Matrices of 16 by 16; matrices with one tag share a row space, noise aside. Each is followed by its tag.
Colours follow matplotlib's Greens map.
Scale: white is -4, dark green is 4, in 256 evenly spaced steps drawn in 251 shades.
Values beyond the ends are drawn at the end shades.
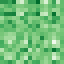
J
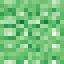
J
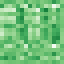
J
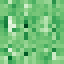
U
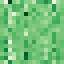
U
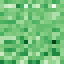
J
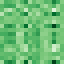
J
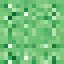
U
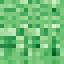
J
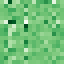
U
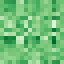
J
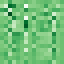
U
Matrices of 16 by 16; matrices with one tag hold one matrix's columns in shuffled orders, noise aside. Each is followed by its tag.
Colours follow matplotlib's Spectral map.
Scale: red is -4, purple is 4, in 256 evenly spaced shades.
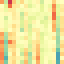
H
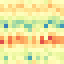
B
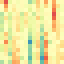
H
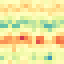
B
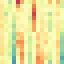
H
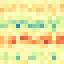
B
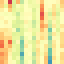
H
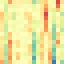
H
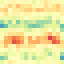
B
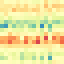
B
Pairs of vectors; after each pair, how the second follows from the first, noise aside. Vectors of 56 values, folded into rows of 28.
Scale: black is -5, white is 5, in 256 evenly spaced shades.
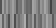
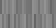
shrunk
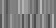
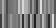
scaled up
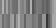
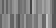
negated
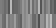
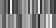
scaled up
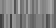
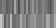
negated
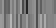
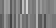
negated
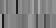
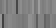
shrunk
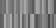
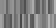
negated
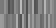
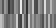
scaled up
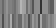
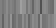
shrunk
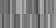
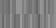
shrunk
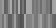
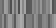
negated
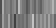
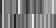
scaled up
